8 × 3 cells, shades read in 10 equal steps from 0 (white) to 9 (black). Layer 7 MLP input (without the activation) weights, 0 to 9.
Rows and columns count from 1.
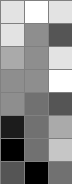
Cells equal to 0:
2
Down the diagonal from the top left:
1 4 1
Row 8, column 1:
6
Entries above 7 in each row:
0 0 0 0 0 1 1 1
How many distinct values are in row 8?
3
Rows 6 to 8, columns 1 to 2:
8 5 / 9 5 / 6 9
